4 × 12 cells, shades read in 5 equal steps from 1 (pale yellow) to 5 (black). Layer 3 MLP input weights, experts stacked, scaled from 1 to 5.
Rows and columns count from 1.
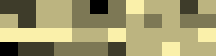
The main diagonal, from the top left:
4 4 1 3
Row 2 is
2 4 2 2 3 3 3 2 3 2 3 3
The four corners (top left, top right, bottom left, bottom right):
4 2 5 2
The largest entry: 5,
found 2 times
